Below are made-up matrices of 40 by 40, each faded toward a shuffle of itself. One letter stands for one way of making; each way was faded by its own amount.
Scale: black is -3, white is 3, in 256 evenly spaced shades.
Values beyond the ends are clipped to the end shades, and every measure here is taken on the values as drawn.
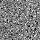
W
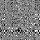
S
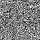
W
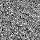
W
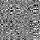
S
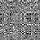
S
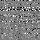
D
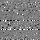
D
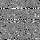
D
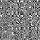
S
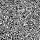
W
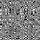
S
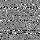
D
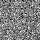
W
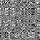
S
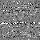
D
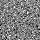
W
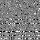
D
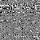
D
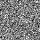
W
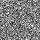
W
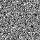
W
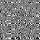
S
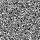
W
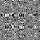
S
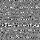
D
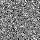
W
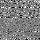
D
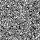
W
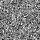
W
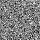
W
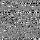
D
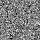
W
